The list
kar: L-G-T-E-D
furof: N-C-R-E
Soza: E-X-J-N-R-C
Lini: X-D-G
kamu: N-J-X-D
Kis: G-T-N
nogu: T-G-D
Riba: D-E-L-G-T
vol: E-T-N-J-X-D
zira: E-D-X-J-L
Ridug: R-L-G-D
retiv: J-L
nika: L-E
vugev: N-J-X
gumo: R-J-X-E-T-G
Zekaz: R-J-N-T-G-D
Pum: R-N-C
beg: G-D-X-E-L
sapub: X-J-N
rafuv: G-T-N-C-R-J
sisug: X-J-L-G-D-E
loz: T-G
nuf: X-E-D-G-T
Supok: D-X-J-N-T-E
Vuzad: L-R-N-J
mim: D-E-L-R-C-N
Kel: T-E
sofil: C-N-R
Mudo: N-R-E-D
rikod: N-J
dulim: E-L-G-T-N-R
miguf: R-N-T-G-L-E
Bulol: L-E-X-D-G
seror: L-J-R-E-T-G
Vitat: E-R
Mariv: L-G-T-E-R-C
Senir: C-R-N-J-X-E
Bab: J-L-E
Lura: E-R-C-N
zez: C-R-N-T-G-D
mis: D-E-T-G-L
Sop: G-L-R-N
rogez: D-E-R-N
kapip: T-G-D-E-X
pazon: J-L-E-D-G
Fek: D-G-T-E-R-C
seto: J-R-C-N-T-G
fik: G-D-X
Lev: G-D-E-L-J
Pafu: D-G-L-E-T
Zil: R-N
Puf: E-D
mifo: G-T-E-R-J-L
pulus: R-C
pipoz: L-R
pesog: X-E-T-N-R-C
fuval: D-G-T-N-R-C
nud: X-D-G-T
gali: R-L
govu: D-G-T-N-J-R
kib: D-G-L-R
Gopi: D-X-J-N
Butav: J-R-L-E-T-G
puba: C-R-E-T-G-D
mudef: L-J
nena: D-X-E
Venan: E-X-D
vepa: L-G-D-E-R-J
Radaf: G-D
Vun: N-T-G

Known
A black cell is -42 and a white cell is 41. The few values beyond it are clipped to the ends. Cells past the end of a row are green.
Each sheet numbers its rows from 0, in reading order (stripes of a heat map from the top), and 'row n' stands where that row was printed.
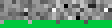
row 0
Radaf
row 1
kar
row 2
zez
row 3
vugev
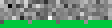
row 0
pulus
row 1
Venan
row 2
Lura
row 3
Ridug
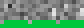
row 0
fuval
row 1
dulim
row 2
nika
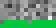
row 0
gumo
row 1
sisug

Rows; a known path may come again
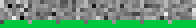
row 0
Pum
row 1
fik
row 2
Soza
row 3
Mudo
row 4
govu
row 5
Vuzad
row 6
Mariv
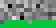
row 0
zez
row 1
fuval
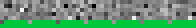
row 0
vugev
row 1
Radaf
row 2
Zil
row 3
Kis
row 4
nud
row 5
mudef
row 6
Lini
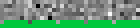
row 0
Sop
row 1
furof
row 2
Fek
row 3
pipoz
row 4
beg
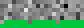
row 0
vepa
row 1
Lura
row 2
Vun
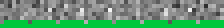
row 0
vol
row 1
sapub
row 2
nika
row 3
kar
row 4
Ridug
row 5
dulim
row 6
kamu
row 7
nogu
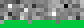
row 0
Bulol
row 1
seror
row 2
puba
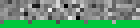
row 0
Gopi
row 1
rikod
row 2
sofil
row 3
gumo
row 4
mis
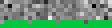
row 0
loz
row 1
Venan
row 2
Vitat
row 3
pulus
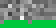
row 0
sisug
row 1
rogez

